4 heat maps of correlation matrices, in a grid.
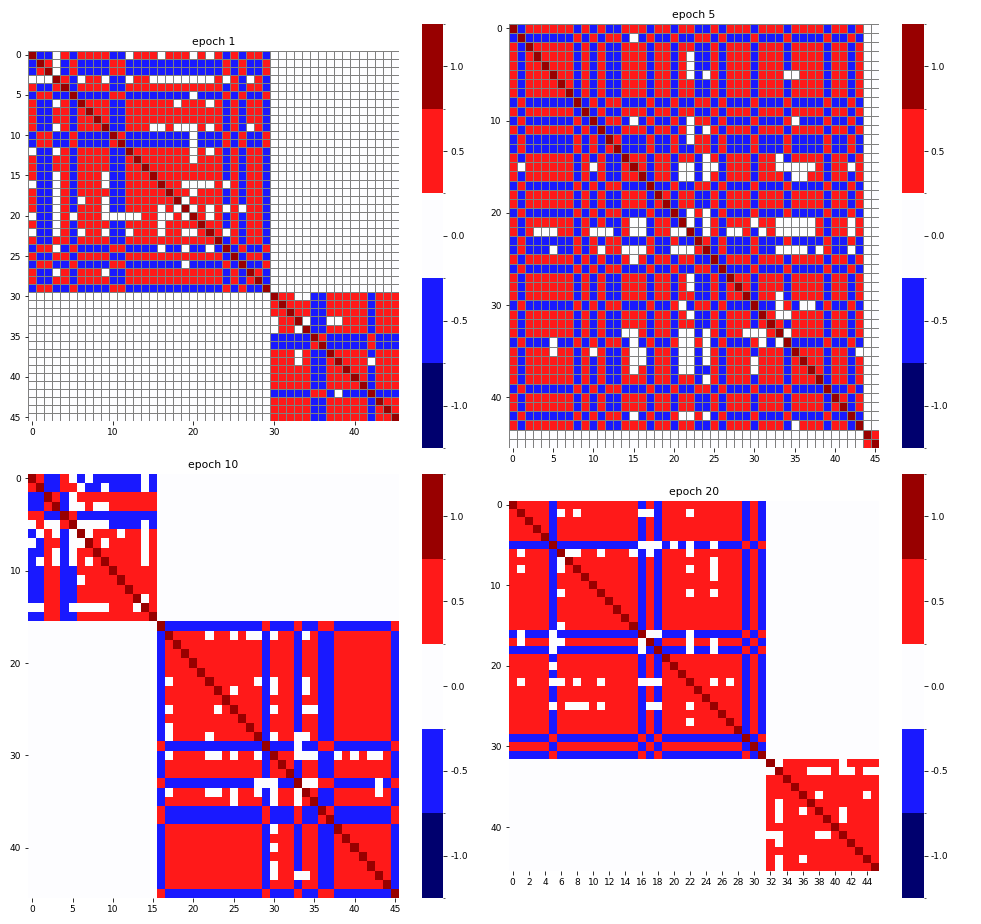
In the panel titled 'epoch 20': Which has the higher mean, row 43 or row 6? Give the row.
6
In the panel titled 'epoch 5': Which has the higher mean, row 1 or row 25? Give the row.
25
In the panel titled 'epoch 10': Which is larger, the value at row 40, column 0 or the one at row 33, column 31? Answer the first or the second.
the first
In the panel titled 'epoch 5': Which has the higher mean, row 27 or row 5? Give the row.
5
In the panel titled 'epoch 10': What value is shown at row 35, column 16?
-0.5
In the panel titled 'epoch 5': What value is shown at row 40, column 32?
0.5
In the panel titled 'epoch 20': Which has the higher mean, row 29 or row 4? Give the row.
4
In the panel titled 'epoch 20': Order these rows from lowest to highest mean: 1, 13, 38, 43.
38, 43, 1, 13
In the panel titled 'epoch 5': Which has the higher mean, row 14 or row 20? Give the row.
14
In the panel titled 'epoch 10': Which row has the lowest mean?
29
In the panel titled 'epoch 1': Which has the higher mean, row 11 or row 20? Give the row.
20
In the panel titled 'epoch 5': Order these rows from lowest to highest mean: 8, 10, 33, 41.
8, 10, 33, 41
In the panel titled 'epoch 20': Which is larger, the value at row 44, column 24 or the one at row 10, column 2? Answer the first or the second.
the second
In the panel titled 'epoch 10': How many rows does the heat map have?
46
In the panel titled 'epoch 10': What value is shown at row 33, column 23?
-0.5
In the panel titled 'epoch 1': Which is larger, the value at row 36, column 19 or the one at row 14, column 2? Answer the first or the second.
the first
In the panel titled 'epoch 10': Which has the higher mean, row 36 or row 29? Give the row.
36
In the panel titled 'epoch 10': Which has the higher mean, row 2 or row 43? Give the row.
43
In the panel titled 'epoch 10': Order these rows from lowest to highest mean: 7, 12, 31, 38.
7, 12, 38, 31
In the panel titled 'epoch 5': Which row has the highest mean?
38
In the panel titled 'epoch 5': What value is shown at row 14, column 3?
0.5
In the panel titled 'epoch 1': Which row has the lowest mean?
29
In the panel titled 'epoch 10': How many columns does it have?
46
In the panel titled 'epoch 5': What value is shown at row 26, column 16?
-0.5
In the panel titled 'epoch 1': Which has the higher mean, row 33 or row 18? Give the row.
18
